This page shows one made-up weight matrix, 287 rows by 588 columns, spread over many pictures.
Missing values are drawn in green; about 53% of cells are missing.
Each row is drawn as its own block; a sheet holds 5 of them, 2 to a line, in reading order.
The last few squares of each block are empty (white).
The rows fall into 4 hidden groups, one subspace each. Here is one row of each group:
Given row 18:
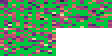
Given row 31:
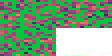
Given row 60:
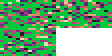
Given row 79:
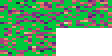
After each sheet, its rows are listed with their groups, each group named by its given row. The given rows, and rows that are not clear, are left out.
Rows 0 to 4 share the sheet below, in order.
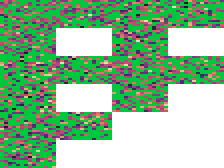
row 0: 31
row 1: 31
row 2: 31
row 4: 79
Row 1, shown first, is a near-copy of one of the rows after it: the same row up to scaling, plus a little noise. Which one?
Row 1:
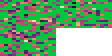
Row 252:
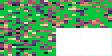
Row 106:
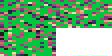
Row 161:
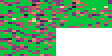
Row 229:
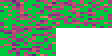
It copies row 161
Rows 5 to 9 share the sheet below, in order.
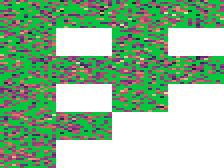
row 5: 60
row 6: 18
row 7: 79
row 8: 18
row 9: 31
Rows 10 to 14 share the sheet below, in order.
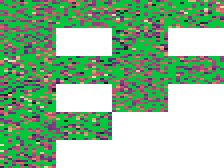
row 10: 31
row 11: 31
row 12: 79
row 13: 31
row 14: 31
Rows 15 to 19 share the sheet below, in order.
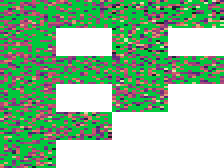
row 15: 79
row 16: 18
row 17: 79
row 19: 18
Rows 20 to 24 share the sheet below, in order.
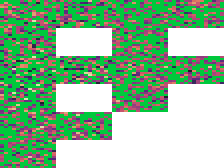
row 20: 79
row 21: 18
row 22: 60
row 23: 60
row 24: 79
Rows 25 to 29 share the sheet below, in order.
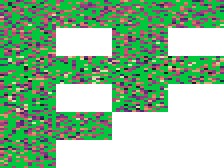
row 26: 18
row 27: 79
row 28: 60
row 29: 79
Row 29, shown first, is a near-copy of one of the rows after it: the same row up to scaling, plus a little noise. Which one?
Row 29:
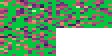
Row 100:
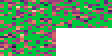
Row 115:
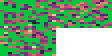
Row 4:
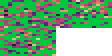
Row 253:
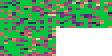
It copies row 100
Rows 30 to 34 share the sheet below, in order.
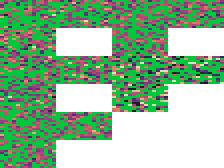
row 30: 79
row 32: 60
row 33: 79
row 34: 79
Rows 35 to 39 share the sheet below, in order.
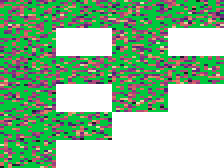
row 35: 18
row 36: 18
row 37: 18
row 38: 31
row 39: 31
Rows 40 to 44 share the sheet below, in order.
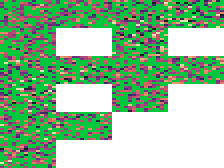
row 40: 31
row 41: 79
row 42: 79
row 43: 31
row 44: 60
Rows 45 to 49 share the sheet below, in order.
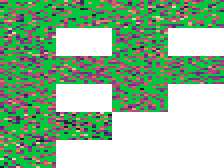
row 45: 18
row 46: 31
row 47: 18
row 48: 60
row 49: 31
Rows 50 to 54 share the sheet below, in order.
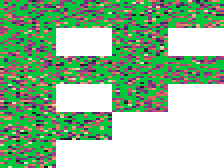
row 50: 79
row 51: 18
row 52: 18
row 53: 79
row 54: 31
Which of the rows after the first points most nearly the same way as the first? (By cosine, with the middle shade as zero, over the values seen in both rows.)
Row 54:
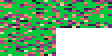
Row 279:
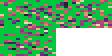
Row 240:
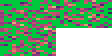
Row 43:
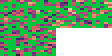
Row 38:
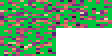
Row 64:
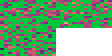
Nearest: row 279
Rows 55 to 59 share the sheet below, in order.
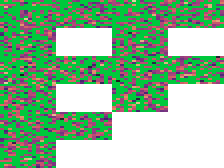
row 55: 79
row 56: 31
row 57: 60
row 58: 60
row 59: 31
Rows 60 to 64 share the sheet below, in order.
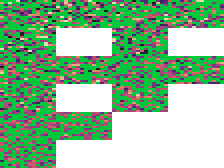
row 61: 60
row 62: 31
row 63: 18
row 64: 79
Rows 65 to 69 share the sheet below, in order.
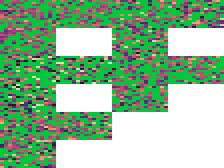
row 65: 31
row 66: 31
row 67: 31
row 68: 60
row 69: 31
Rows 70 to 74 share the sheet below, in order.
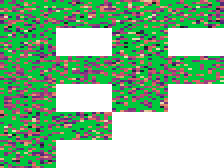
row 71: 79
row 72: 18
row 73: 18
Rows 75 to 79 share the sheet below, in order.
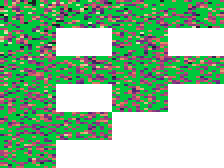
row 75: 31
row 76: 60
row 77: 60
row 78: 79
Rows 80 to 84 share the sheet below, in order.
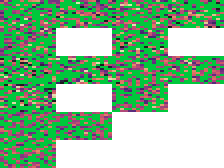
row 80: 79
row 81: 79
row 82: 60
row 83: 79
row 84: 79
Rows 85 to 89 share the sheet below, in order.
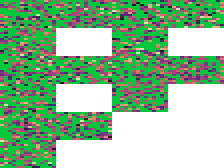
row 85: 60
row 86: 31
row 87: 18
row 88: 31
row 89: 18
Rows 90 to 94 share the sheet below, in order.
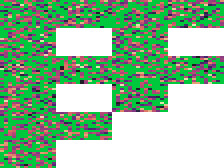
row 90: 31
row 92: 60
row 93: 18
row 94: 31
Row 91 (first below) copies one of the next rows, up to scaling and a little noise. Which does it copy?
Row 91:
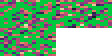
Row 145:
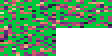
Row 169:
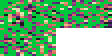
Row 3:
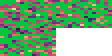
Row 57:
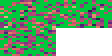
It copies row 3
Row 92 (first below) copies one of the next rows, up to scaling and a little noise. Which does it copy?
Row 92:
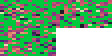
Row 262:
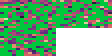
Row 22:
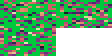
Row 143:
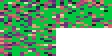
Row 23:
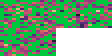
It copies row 23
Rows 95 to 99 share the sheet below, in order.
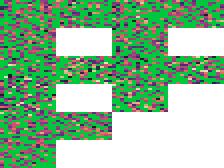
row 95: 31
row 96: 18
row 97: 31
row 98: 18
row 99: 18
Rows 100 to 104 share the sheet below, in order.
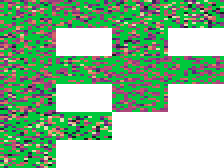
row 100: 79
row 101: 79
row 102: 79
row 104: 18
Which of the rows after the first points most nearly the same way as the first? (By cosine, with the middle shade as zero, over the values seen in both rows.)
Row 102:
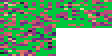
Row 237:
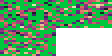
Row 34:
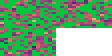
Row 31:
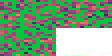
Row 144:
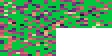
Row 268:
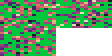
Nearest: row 34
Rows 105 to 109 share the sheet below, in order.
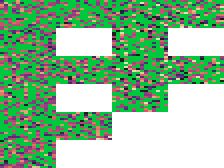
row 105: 79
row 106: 31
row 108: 60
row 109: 18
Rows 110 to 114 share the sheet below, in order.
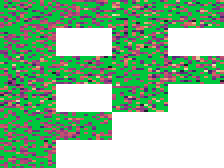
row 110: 60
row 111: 79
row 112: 60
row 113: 18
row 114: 79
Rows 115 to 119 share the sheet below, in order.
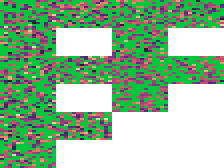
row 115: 79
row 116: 18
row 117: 18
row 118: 18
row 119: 60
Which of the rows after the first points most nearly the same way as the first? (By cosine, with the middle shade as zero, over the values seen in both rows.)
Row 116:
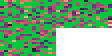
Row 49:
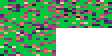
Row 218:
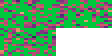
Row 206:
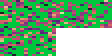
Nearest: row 49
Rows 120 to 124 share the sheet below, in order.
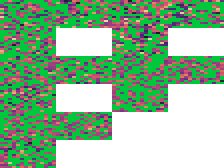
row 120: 79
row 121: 60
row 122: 60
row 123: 18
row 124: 79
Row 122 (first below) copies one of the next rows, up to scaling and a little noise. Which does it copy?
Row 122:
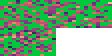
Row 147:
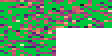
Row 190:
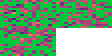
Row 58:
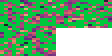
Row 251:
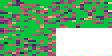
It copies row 251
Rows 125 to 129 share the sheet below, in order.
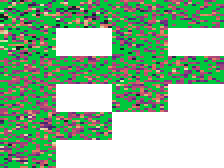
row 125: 31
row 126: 60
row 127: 60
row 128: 18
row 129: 31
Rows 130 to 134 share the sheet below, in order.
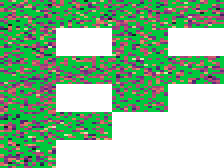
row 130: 18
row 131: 31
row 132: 79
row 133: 60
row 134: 79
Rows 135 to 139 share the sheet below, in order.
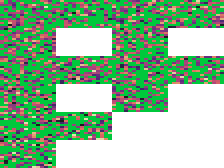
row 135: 18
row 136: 18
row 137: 18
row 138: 79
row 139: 18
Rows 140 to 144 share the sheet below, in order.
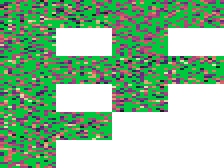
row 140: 18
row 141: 60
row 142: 79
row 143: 60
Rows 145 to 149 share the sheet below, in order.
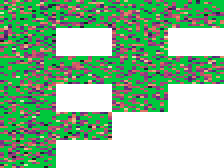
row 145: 60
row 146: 18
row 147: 60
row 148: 31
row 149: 31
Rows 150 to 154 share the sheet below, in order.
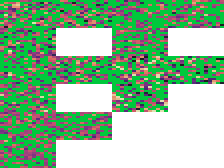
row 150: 79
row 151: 18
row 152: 31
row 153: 31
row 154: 60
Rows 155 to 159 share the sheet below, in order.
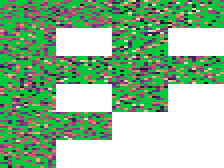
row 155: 60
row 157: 60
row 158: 31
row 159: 31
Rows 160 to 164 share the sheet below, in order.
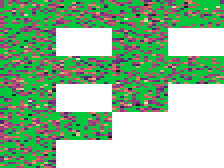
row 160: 31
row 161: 31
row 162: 79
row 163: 79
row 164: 18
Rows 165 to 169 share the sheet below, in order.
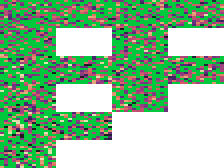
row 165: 31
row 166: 18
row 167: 60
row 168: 31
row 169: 60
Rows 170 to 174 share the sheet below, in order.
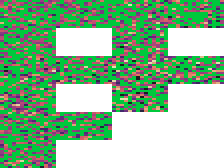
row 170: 79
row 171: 79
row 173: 31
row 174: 31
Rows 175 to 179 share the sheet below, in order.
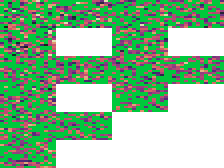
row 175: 60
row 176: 79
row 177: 60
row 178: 31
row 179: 31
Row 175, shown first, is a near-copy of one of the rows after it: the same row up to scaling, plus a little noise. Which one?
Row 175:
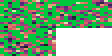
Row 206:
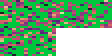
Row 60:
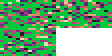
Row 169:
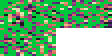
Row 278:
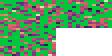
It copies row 278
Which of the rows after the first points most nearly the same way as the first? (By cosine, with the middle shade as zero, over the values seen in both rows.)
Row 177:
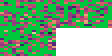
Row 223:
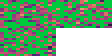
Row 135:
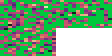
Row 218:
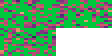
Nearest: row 223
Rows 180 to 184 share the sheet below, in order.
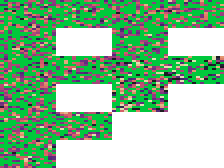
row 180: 60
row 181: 60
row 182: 18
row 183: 60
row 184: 79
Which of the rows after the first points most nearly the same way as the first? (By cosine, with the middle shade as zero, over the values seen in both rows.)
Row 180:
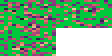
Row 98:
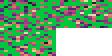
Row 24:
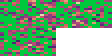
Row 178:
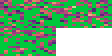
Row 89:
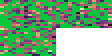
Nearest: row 178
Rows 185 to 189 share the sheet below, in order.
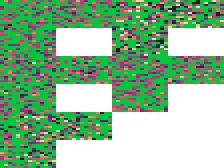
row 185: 18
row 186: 18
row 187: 79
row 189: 31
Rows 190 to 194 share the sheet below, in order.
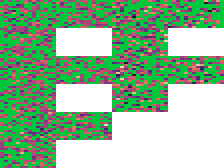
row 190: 60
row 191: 60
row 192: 79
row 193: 60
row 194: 18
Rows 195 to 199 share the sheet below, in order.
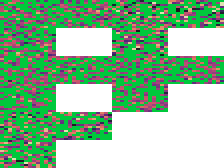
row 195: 60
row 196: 60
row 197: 18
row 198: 18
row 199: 31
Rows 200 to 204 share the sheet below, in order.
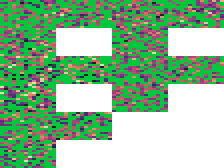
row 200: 18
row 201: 79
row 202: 60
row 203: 18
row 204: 79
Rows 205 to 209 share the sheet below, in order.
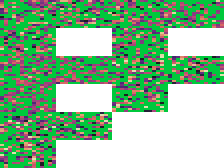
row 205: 79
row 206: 60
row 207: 79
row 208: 18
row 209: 79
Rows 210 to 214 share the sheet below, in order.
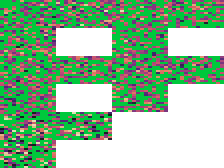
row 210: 60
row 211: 79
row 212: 31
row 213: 31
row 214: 31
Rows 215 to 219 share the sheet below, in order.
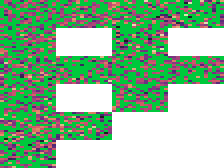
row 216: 79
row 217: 18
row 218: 60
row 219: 79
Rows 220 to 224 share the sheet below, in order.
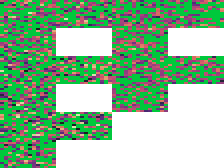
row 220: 31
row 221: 31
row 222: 31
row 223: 18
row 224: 79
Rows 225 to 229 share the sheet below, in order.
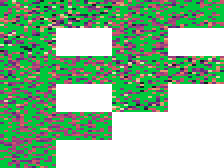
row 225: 18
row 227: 60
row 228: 79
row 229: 31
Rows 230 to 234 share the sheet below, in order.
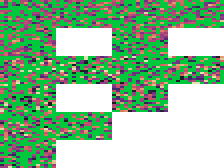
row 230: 79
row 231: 79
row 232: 18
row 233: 31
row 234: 31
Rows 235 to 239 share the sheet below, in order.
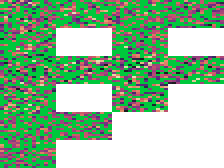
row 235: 31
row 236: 31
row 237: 31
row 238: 60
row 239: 31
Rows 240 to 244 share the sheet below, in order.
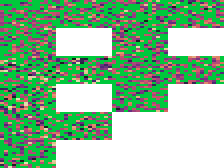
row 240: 79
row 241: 31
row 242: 79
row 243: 31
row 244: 31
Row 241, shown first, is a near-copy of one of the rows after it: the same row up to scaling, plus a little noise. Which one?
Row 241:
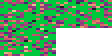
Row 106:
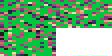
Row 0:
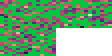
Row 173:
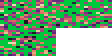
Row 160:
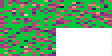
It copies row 160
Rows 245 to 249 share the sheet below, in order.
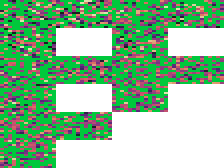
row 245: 18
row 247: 31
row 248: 18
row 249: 18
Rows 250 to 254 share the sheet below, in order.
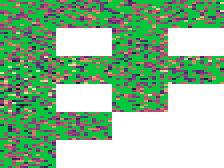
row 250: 79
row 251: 60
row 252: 31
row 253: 79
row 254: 31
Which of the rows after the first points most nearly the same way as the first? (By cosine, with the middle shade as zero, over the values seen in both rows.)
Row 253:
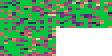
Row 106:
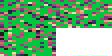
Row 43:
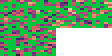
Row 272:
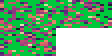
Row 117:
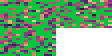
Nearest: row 43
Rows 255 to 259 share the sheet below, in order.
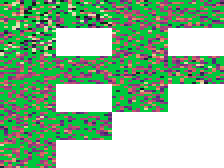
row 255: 18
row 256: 31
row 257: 18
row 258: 60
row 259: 31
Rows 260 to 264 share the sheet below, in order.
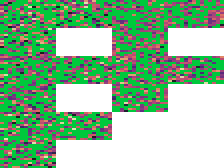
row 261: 18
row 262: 60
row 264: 60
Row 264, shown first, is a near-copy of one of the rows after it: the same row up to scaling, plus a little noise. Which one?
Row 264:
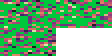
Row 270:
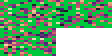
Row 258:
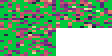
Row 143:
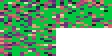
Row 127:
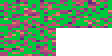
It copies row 143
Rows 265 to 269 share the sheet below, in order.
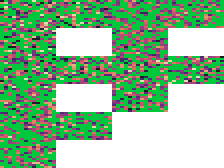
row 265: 79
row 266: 31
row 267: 31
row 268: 79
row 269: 18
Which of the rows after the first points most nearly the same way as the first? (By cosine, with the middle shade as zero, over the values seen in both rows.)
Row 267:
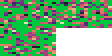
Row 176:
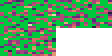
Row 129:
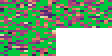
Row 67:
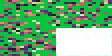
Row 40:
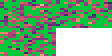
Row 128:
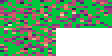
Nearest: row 67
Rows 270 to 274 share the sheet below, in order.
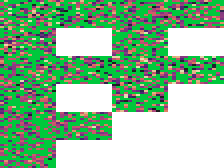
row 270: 60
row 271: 60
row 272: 79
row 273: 18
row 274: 18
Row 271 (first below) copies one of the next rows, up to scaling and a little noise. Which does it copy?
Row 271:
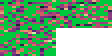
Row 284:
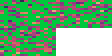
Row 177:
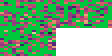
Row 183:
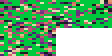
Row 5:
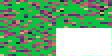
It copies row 177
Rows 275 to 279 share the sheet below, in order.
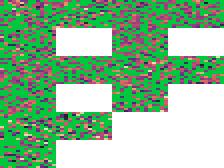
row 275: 60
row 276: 18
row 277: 60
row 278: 60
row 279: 31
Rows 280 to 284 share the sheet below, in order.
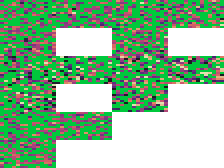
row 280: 18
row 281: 18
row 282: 18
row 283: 31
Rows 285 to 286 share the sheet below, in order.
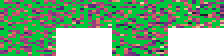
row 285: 18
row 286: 18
